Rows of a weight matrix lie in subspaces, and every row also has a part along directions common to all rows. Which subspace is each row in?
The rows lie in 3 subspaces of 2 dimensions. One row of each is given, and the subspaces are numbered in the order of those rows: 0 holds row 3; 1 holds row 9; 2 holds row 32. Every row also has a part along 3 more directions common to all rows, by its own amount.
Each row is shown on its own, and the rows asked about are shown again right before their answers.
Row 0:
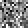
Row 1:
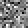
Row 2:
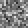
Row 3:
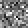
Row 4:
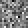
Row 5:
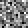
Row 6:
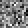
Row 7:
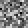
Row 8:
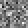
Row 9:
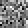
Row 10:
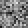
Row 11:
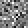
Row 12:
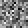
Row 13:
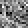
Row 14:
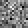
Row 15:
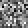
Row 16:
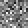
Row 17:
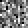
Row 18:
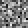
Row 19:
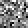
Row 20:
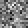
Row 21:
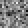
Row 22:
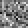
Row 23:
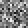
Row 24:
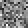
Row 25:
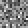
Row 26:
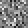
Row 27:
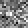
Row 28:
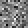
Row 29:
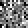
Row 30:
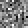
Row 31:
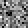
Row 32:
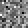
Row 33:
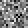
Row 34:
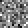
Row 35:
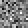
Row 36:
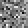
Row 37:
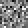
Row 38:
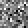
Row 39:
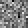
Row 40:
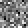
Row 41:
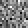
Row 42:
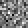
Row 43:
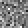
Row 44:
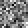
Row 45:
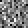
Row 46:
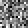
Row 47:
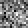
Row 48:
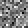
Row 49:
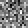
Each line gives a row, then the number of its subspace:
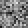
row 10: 0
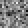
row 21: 0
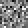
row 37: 1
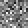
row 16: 1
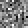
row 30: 1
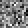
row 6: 0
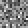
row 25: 1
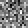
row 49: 1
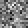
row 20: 1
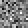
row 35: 1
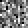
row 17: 2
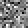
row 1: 2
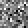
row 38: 0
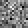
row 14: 1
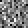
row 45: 2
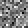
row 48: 2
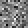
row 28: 2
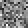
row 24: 2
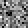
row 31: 0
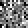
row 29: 1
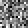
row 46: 1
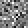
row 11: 2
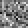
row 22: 0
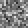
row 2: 0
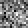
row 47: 0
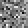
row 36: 2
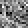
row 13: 0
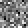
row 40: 2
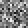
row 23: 0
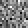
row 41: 1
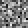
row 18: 1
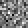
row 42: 1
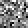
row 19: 1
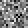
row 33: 2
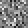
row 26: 2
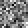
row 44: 1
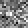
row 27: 0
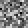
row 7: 0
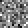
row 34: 2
